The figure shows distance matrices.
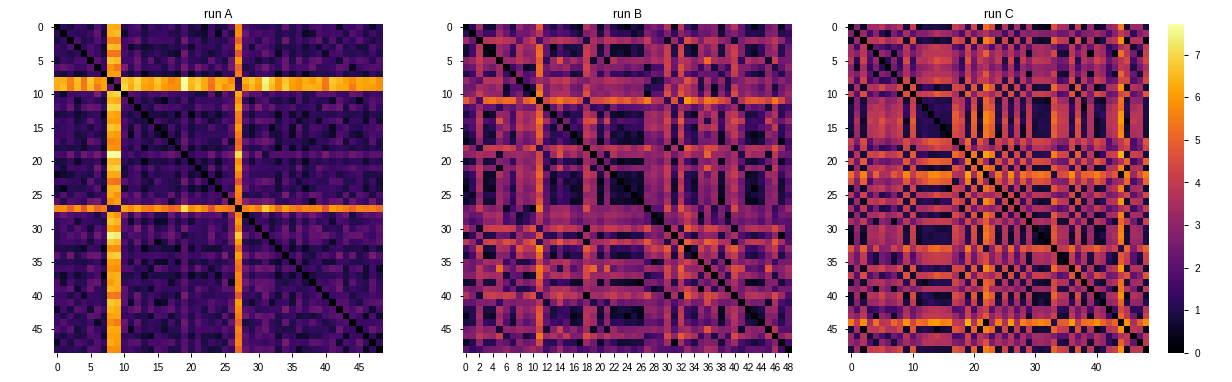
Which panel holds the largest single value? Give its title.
run A
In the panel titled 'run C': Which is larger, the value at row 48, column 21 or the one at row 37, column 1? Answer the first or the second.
the second
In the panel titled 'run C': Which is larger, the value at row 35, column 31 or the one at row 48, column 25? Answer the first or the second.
the second
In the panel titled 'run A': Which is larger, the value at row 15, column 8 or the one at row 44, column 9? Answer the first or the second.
the first
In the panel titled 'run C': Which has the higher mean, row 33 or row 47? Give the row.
33
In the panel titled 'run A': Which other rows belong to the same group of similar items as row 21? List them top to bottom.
0, 1, 2, 3, 4, 5, 6, 7, 10, 11, 12, 13, 14, 15, 16, 17, 18, 19, 20, 22, 23, 24, 25, 26, 28, 29, 30, 31, 32, 33, 34, 35, 36, 37, 38, 39, 40, 41, 42, 43, 44, 45, 46, 47, 48
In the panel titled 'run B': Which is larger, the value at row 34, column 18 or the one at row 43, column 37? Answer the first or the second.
the first
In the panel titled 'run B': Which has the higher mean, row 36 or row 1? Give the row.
36
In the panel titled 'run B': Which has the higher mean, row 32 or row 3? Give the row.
32
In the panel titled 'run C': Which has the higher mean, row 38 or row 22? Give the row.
22
